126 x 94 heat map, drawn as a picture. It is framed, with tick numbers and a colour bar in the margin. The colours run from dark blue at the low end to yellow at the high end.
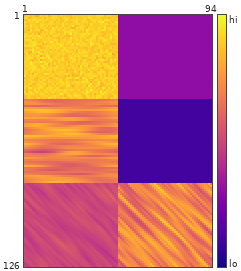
It is made of 3 by 2 panels. Panel 1,1: very high, fine-grained, faint in contrast. Panel 1,2: low, flat. Panel 2,1: high, streaked across. Panel 2,2: very low, flat. Panel 3,1: middling, slanting down to the right, faint in contrast. Panel 3,2: high, slanting down to the right.
